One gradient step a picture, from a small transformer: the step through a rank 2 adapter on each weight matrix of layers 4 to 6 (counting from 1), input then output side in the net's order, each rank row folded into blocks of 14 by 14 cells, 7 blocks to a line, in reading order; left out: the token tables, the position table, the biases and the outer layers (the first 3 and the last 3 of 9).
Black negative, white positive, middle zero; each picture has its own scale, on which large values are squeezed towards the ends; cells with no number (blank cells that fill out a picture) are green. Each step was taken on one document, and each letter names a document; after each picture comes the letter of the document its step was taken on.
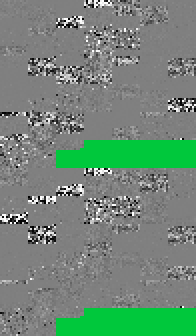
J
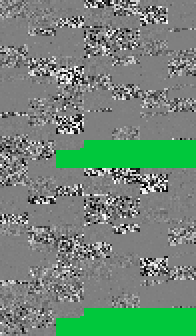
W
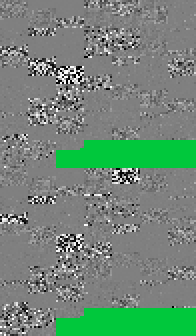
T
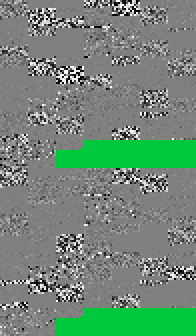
T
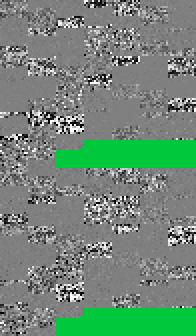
J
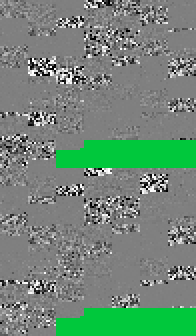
W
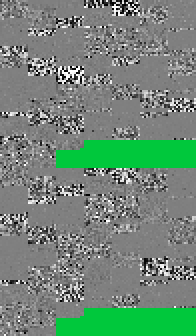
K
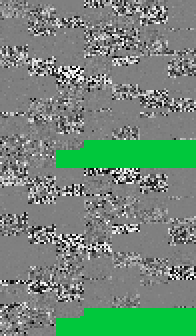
K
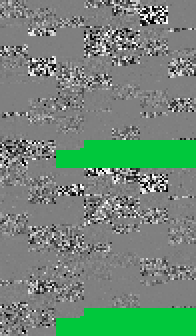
W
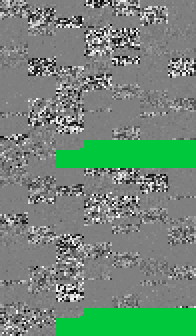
J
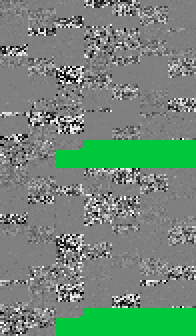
J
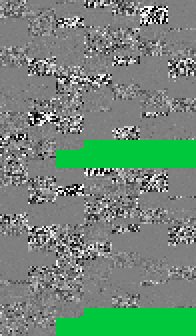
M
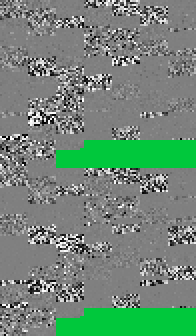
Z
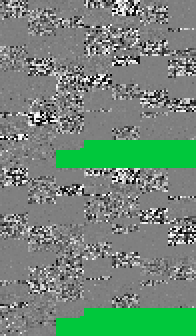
M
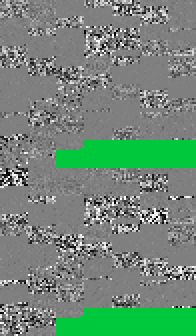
J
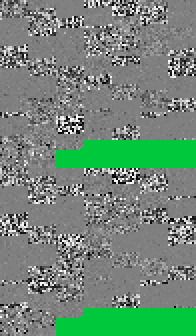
K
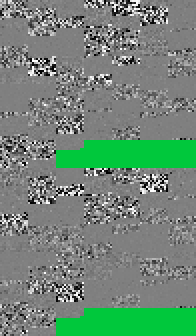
W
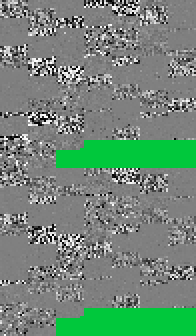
K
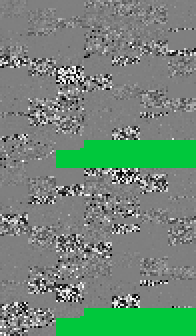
T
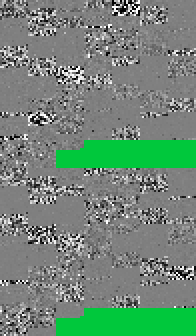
K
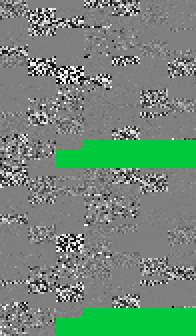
T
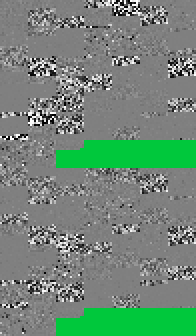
Z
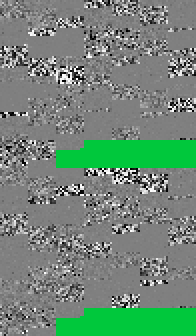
W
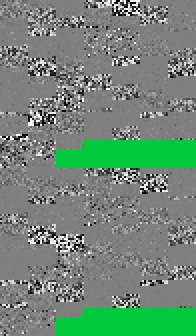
Z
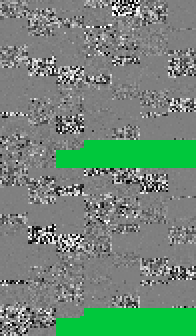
K
